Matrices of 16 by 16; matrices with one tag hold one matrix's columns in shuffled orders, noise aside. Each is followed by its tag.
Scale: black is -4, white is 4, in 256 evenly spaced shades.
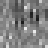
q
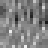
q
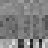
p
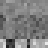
p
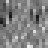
q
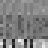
p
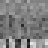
p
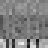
p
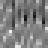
q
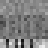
p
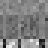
p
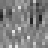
q
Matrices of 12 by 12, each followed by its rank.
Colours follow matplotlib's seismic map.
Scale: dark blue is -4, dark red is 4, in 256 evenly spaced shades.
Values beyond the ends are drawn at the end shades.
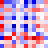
two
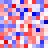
full rank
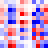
two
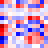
two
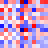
two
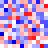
full rank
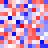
full rank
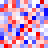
full rank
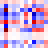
two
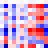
two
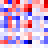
two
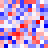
full rank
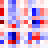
two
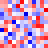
full rank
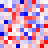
full rank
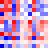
two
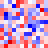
full rank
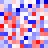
full rank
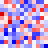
full rank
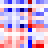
two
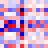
two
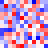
full rank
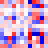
two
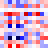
two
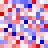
full rank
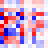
two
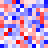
full rank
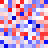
full rank
